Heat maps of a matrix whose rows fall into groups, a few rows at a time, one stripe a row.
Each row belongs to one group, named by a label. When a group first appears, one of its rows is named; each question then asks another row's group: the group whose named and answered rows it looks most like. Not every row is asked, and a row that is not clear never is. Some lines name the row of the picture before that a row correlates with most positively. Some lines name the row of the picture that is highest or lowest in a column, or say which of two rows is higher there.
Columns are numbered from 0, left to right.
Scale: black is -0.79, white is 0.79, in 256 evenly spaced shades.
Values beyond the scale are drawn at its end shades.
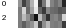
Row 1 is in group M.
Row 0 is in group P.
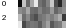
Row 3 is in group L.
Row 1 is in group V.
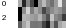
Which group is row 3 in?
V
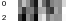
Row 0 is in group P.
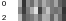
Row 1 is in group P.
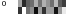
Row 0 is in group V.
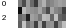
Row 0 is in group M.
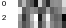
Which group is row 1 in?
L
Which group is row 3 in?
P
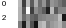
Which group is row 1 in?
V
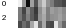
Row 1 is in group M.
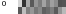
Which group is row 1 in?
V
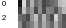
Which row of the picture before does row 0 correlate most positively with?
1
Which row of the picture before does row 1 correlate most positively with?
1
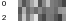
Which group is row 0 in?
P
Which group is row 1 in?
V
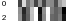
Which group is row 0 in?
V
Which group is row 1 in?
P
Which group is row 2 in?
P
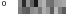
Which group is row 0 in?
M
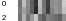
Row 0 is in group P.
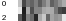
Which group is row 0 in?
L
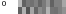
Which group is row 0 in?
L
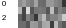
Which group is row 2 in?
M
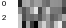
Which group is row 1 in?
P
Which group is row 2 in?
L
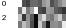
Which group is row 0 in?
L
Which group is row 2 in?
M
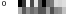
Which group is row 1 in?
L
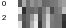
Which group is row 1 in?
L
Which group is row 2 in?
P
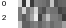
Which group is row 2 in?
P
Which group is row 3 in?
L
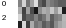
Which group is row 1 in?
M
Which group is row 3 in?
V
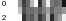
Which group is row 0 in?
P
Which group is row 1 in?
L
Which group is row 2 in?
L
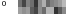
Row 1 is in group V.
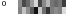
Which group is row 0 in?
P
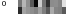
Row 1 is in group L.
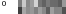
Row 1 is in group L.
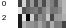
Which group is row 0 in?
V
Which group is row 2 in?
V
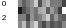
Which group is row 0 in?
P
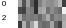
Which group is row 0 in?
M
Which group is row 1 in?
M
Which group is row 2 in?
L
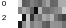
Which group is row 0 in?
L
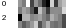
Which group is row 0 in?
V
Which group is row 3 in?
P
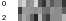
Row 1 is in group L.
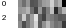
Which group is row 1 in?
V
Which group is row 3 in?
P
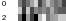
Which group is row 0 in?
P
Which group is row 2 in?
M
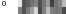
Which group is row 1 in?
P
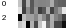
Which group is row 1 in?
L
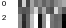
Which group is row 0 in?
V
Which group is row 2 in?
P
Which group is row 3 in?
P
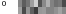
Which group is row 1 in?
M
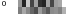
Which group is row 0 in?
L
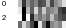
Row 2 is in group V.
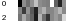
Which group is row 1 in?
M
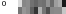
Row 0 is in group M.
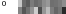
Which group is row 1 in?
P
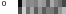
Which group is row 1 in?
V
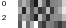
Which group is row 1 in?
L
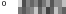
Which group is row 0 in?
L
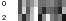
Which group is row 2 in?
P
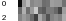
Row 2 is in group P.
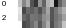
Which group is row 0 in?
V
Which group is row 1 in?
L
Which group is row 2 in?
L
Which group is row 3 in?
L
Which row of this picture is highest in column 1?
0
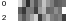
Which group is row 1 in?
M
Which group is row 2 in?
P
